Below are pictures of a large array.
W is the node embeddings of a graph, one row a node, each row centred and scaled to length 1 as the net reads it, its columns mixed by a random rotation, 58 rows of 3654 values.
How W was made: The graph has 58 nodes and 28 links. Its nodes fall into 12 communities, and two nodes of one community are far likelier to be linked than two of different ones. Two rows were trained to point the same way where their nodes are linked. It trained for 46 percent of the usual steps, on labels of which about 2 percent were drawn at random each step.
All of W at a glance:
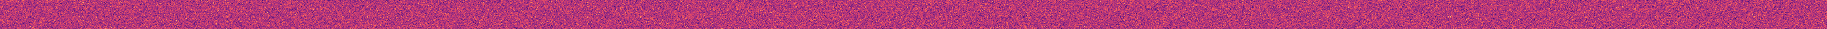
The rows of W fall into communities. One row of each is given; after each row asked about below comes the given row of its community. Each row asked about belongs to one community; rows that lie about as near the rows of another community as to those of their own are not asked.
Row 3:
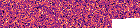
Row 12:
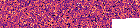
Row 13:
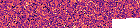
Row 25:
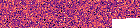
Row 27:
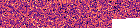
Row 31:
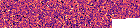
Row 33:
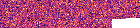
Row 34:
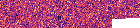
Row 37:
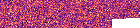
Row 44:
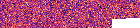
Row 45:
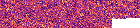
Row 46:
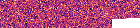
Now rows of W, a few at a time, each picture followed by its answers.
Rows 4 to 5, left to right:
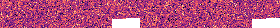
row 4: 34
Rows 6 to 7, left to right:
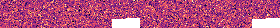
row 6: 12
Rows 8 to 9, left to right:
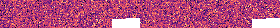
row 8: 33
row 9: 44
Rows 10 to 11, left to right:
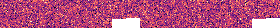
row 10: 31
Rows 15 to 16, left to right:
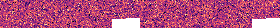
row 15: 12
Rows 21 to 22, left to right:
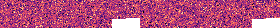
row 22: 3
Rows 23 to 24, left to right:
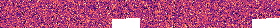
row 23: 13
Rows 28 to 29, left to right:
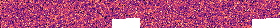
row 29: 37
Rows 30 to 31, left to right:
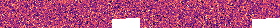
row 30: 27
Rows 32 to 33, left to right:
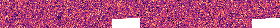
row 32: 34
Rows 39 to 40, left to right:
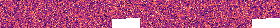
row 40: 46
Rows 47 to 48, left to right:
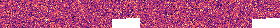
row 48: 44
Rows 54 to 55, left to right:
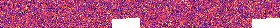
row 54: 13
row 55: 31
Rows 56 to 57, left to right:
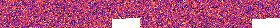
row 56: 25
